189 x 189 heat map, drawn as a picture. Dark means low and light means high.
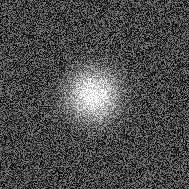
Average level on the scale: 30%. Seam: none. Ninth with the highest average: centre. Stripes: none. Odd rows or columns: none. Bumps: one, in the centre.
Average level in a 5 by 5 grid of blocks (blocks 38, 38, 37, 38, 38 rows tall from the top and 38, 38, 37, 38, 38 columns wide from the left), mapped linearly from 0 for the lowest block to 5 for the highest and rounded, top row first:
0 0 0 0 0
0 0 1 0 0
0 1 5 1 0
0 0 1 0 0
0 0 0 0 0
